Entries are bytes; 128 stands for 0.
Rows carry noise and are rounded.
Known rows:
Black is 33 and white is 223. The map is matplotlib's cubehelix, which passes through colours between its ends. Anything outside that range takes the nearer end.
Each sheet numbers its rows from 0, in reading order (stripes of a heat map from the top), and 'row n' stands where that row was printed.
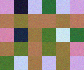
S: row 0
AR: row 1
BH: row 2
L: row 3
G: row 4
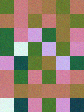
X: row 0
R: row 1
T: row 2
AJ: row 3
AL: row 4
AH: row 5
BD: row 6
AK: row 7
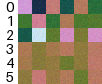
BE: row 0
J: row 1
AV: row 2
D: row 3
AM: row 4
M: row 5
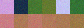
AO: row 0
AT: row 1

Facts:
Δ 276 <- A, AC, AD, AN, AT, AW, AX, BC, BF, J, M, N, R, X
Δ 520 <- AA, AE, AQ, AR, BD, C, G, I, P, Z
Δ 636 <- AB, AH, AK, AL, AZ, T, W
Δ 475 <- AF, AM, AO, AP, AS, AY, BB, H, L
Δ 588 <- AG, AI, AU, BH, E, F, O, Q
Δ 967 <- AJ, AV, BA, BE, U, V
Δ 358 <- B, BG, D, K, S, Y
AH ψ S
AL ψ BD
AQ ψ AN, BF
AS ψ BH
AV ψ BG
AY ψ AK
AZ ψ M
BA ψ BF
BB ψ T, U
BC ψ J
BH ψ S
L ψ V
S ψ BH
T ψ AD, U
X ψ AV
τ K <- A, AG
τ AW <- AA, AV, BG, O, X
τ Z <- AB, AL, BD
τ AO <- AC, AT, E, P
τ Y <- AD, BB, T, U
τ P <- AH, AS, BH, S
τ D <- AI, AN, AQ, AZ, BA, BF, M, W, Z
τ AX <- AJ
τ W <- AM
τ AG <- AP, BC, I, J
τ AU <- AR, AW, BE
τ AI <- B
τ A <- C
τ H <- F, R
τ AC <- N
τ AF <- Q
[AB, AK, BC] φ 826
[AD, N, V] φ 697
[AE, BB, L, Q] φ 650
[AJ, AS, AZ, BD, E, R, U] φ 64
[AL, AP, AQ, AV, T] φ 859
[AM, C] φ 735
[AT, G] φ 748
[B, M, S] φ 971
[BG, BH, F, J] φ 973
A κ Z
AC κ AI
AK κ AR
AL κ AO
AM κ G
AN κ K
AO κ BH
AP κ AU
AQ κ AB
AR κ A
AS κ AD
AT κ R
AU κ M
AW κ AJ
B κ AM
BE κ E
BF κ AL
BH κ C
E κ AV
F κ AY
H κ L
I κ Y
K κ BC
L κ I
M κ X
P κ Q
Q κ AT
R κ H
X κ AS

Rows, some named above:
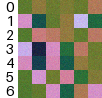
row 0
V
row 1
AL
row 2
X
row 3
B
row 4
AQ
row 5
AU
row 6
BB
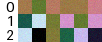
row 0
AE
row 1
AV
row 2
BF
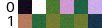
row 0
AD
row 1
F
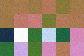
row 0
W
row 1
U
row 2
AI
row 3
AY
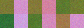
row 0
E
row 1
AY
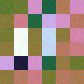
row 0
BB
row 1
C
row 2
AB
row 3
BC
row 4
B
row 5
U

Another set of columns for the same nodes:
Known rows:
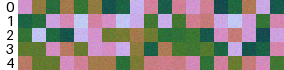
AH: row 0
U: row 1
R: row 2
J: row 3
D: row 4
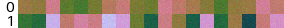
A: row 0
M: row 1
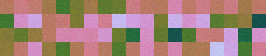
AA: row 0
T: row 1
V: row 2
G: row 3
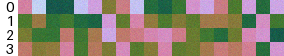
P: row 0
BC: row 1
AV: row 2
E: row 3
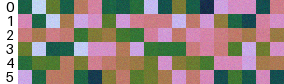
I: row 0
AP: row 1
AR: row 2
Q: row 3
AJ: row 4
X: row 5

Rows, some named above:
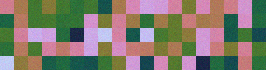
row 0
AY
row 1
BC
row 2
AD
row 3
AB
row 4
AQ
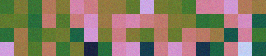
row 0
AJ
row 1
AV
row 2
BC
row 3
AH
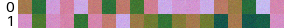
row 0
AU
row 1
F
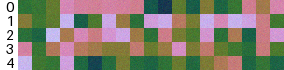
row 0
S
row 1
C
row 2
M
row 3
BE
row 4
AS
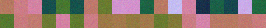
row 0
AL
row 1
AE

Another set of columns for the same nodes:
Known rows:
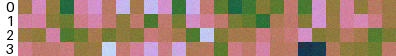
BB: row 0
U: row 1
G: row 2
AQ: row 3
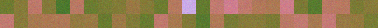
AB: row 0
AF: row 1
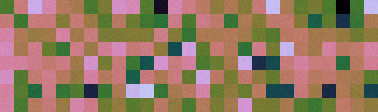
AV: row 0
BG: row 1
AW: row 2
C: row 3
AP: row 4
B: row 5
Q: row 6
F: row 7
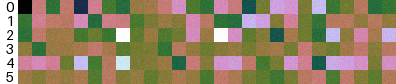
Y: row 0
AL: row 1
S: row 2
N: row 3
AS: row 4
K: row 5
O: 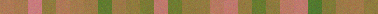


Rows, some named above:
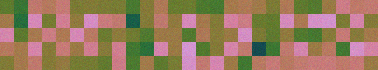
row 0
V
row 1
M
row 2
F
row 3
AU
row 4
AJ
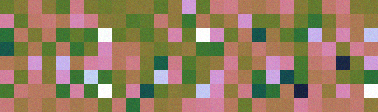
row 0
AB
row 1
F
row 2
S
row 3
AY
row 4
X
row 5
BF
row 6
BH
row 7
E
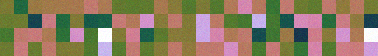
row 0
J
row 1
R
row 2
BH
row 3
AH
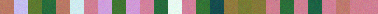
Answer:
T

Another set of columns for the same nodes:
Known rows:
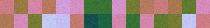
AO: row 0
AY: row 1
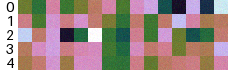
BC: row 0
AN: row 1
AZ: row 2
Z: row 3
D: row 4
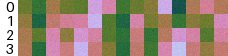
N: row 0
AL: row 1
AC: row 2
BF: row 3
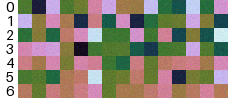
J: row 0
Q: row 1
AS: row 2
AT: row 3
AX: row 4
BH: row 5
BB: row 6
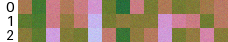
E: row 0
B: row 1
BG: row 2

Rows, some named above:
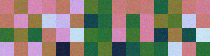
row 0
AJ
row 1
AY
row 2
AS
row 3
R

